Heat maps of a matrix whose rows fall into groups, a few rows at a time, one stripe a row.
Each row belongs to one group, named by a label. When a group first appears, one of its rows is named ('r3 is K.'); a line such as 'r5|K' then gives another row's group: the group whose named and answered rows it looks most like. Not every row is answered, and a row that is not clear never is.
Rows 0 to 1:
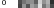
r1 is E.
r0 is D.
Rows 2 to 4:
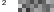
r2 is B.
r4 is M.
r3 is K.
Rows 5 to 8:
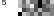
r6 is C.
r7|K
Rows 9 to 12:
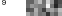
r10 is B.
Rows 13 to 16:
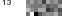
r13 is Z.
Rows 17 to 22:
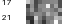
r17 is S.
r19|M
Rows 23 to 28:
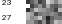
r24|K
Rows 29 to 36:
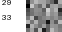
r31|D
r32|D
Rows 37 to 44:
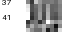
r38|K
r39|K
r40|K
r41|K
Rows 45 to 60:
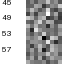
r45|E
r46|C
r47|B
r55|B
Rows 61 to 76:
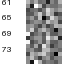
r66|D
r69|K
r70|D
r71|K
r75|B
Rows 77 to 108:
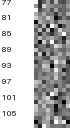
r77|K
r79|K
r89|K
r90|M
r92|D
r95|E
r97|S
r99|E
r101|C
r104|C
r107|D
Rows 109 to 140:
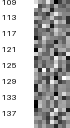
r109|C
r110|K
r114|D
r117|D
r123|D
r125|E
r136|D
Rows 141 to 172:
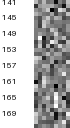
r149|B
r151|M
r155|S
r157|Z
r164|E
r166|D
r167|E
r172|D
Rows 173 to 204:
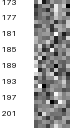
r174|D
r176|D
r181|B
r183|C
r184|Z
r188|K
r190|K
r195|S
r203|D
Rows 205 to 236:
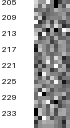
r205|C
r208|S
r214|K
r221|E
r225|B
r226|S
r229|B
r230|C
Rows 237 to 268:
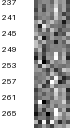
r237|D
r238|E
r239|E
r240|B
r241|D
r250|E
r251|E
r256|B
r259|D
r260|E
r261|D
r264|E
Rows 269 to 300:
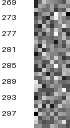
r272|D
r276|B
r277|E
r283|B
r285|E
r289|K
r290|S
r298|K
